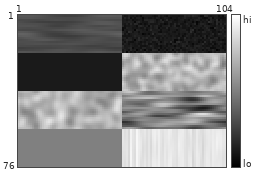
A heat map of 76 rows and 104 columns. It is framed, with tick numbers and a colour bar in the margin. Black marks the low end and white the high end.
The table splits into 4 rows of 2 panels. Panel 1,1: low, streaked across, faint in contrast. Panel 1,2: very low, fine-grained, faint in contrast. Panel 2,1: very low, flat. Panel 2,2: high, blotchy. Panel 3,1: high, blotchy. Panel 3,2: middling, streaked across, strong in contrast. Panel 4,1: middling, flat. Panel 4,2: very high, streaked downward, faint in contrast.
